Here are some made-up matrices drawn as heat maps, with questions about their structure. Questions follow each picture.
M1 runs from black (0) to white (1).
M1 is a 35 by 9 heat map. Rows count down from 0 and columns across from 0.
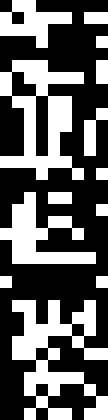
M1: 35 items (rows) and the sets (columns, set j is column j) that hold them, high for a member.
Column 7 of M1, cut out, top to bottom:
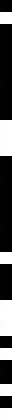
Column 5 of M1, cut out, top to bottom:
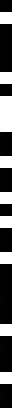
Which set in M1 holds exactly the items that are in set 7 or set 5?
4
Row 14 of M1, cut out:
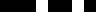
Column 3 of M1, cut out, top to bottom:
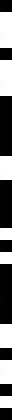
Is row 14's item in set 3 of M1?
yes
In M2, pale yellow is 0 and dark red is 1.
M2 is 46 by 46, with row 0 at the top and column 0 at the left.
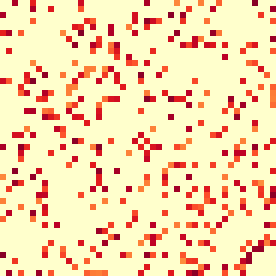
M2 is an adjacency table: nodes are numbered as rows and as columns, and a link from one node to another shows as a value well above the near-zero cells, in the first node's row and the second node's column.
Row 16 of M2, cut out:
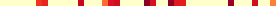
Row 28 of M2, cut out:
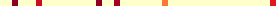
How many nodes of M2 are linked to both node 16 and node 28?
3
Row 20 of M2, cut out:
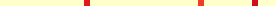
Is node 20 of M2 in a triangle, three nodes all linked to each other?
no
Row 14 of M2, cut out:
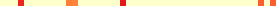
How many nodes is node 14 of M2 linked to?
6
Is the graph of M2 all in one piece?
yes
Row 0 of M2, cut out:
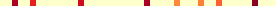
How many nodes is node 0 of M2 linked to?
8
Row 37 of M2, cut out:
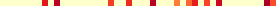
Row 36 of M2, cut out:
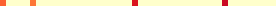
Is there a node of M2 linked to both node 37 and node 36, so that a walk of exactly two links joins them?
no
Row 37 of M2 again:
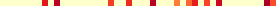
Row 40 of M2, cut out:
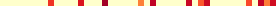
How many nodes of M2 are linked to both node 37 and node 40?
5
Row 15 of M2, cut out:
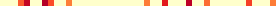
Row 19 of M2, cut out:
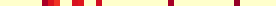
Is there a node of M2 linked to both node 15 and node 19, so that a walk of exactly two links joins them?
yes
